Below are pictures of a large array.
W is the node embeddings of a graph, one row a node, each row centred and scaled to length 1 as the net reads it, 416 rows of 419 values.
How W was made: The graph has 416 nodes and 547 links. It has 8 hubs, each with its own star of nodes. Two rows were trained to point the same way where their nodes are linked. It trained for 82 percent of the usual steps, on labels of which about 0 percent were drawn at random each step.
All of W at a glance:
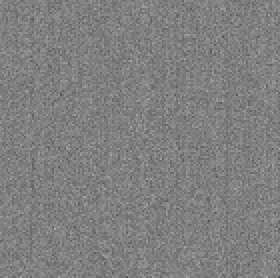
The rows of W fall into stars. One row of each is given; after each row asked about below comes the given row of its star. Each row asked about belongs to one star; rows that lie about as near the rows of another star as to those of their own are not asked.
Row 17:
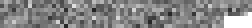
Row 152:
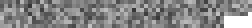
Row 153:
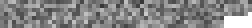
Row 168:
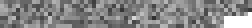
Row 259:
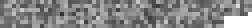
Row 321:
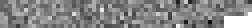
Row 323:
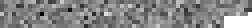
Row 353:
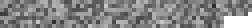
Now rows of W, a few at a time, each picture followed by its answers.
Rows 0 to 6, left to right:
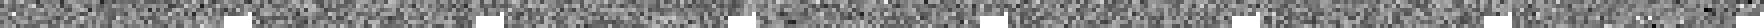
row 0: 17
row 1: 152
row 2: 323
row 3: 152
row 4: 153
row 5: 259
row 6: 153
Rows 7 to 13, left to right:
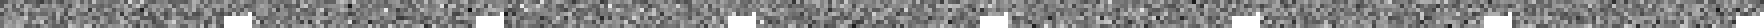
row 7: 17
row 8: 259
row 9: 353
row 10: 259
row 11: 259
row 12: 152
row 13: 17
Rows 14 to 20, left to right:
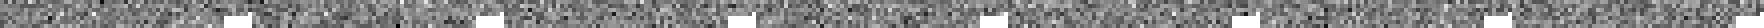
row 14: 17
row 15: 321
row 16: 353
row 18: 323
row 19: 17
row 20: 168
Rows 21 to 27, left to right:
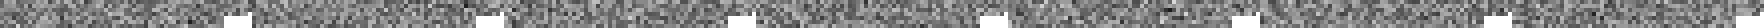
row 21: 323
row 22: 323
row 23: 259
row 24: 353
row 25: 353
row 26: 17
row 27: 353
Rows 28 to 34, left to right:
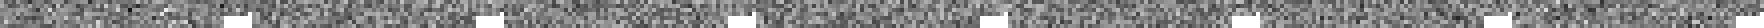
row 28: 168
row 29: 321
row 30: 353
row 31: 321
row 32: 353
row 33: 353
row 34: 168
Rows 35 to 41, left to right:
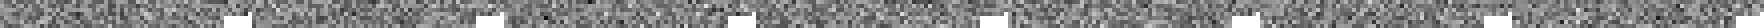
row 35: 168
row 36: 17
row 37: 259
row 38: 323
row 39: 168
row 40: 152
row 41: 259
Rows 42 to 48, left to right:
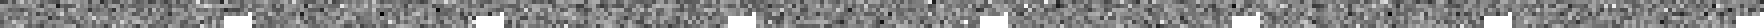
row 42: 17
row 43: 323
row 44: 353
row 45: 321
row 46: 353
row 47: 323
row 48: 17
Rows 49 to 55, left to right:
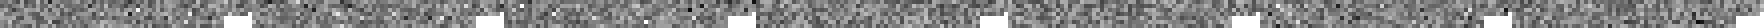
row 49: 353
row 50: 168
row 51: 153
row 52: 323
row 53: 168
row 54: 353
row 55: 321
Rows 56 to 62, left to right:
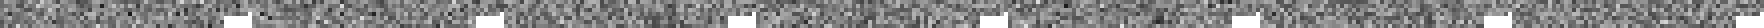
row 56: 323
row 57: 168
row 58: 152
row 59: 17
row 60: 17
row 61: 152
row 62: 353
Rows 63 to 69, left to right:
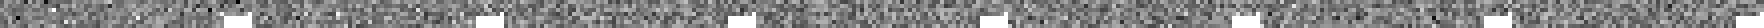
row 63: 153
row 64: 168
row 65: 17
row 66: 321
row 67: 353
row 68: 353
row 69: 321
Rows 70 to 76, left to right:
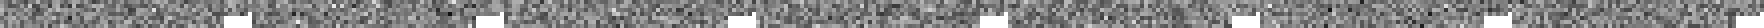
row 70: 168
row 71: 323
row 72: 323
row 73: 168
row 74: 152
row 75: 17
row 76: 17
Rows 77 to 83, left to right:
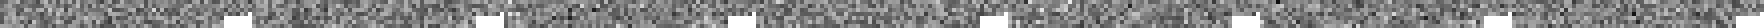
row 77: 17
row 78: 152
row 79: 17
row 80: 321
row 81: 152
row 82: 152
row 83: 168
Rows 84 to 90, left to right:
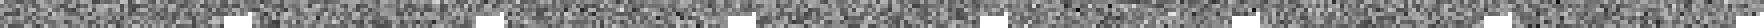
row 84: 168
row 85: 321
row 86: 168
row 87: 152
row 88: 323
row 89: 321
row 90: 321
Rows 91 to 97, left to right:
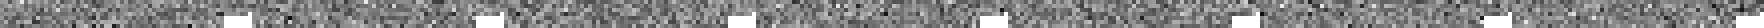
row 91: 152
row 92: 353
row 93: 321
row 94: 323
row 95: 259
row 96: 323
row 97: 17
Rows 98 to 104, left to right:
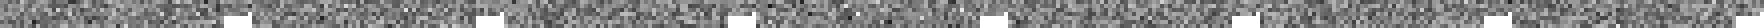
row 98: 152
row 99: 17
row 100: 152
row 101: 321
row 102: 259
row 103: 17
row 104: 259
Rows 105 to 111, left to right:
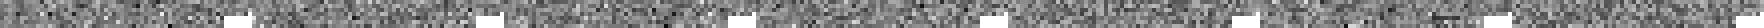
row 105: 323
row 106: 152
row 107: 17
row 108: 259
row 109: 259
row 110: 168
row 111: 152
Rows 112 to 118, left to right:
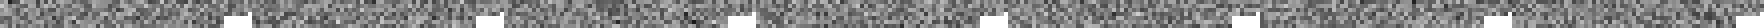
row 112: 259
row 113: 153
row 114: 168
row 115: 321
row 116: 152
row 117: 153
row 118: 353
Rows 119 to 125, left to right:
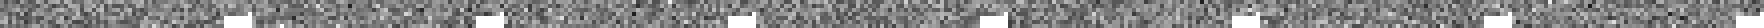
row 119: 321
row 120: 259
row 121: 353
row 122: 321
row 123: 153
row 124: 259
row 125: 353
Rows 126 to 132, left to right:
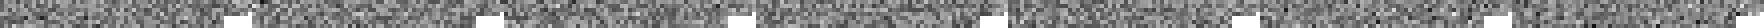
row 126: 259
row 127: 321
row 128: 152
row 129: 321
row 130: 321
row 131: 259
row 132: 321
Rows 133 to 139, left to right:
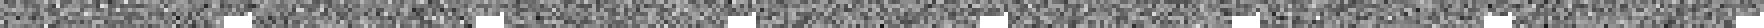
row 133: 168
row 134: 152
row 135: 168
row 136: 17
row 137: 17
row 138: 353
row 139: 152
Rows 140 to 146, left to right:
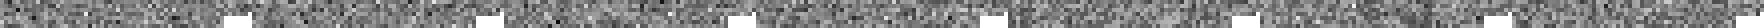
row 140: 168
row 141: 323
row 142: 323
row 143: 353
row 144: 153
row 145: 17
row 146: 353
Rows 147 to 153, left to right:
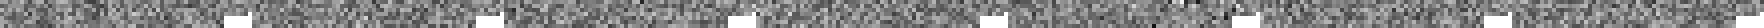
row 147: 152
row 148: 152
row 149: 321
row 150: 152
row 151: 321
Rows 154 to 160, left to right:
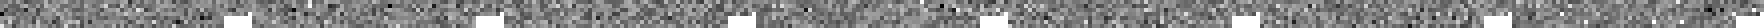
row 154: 353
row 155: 168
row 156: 259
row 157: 153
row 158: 353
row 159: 353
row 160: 153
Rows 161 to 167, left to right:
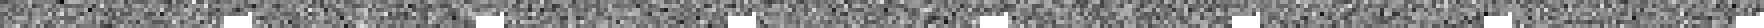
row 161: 17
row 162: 152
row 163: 353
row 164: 168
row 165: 152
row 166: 321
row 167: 168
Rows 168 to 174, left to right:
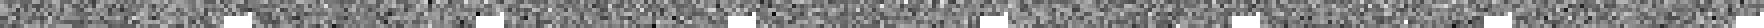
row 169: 321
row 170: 353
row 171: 321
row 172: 17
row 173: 321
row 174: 152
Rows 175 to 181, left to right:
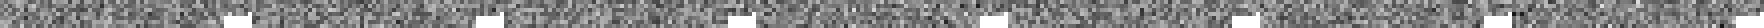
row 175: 353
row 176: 17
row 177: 17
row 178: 168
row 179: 321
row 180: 152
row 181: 323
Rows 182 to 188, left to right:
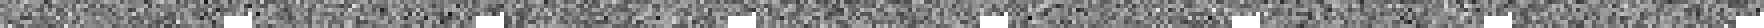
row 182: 152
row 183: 168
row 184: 153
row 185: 353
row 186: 353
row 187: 17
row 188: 323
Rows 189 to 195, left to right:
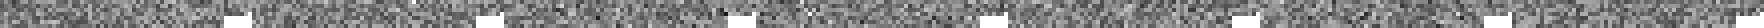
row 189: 321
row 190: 353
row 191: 152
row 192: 168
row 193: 323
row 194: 152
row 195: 17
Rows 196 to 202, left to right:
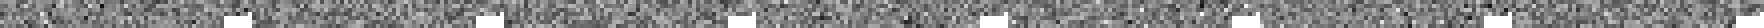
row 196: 323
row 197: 153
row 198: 153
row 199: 17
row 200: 259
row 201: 353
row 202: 17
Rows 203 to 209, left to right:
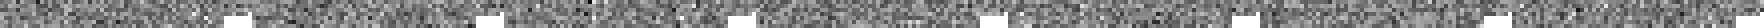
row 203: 259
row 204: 152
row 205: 259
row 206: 353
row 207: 17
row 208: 153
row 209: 17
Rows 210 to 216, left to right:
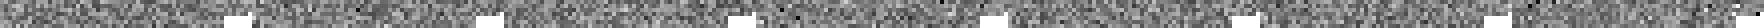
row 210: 152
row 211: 168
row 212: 323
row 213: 259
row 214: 353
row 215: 321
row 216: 153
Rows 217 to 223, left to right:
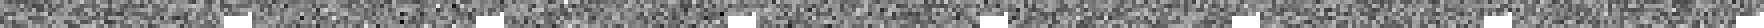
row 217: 168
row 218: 17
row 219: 152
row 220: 152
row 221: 259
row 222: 17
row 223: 17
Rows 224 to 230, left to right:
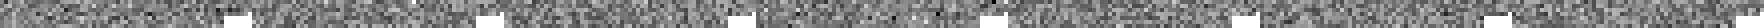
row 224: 17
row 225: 353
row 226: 321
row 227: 153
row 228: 353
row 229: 323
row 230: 152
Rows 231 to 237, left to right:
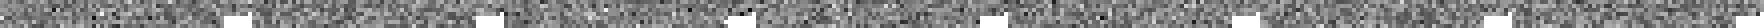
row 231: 152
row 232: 353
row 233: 323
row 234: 17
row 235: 321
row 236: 152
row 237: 353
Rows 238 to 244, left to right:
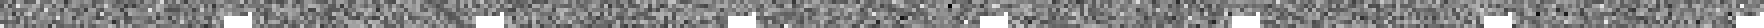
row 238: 353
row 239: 353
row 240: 321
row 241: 259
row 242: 152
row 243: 353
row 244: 321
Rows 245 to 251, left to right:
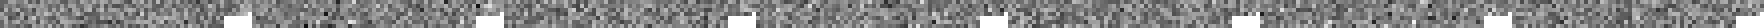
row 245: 321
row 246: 259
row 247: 259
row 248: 353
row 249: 17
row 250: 353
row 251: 259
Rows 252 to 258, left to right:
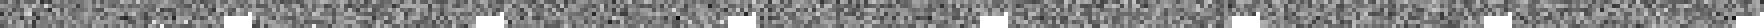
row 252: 353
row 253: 168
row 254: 168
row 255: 353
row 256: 168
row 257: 168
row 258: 323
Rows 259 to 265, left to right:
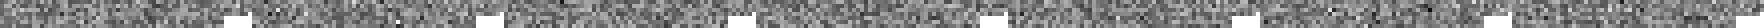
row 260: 321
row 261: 17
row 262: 168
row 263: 353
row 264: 259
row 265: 168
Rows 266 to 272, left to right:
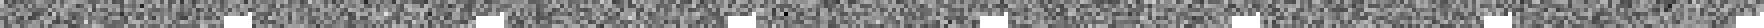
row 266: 168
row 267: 323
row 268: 259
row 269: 152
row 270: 168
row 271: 353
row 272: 321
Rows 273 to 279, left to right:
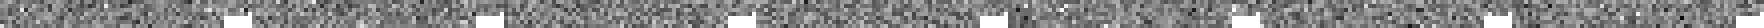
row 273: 353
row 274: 152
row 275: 323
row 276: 353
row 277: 153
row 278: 353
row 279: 321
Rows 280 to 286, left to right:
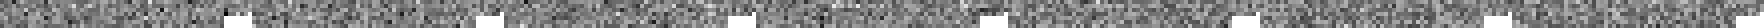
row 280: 321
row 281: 353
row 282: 17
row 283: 17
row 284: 259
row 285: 152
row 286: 321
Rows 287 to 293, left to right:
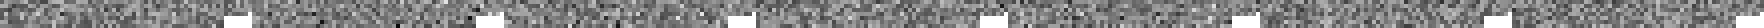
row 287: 321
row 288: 321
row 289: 152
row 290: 17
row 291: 17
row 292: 259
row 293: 153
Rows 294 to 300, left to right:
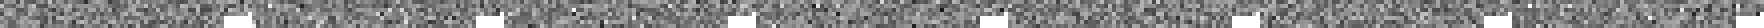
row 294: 259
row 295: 353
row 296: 259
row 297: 323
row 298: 321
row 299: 323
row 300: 153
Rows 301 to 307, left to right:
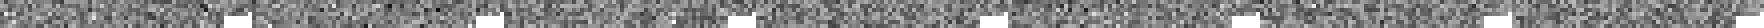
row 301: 17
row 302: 323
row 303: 153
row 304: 259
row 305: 168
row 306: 259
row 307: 259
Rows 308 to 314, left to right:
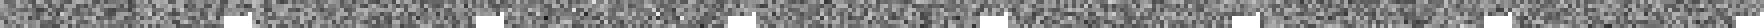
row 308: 168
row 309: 353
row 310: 259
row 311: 152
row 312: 321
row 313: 17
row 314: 259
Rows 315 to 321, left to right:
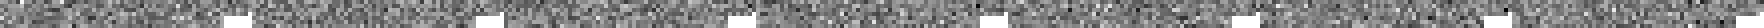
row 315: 152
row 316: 168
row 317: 17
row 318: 168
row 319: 168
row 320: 353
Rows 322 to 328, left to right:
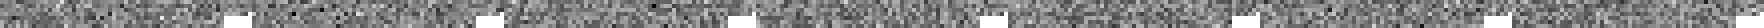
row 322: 152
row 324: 323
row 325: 152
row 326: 17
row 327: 17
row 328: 168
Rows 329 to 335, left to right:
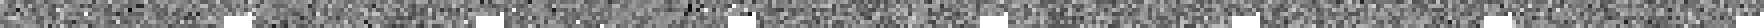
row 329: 168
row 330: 152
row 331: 153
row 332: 153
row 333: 17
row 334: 153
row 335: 353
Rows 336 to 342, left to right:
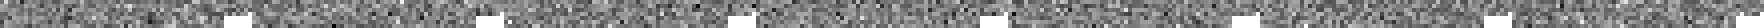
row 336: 17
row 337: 321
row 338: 259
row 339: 323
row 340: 168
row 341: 353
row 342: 353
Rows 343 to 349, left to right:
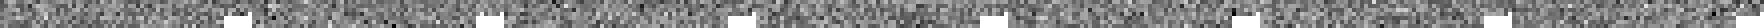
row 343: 323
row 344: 353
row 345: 323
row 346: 152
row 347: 321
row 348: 353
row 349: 153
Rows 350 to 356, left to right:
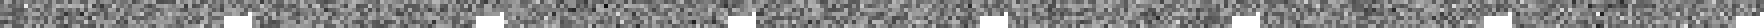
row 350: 153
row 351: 259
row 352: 323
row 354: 259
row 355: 168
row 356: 168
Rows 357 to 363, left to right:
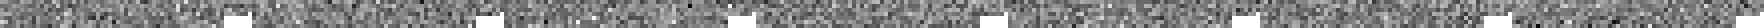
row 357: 152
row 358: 323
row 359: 153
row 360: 321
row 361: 17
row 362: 259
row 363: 259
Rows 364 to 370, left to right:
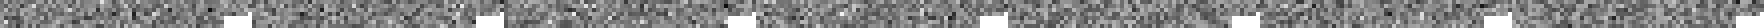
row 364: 259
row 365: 17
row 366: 323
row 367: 168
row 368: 152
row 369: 323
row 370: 168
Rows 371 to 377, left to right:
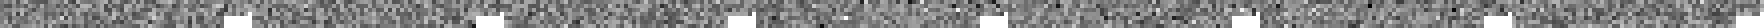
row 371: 321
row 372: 152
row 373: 152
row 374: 153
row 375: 353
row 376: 153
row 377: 152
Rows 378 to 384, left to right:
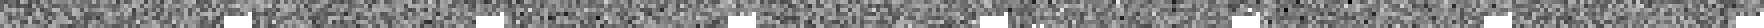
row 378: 321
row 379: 153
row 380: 321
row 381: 168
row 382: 153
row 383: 259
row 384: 323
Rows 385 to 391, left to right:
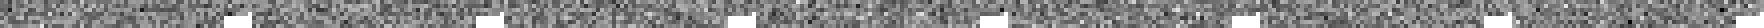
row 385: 321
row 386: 323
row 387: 168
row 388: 323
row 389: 168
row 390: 321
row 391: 259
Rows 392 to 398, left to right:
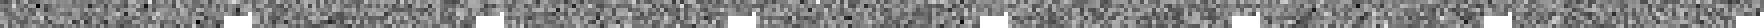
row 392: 321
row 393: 321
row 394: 152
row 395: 152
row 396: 152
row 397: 152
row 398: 323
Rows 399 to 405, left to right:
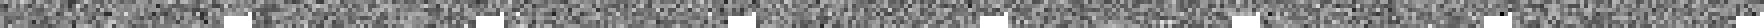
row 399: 152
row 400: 153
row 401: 17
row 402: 17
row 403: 353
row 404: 168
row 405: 321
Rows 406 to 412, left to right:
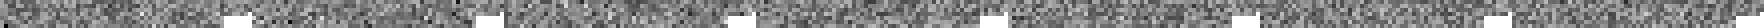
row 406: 168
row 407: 152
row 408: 323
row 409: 17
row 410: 152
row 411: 323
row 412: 323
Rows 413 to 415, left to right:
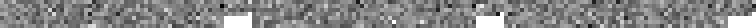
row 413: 168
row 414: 153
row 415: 168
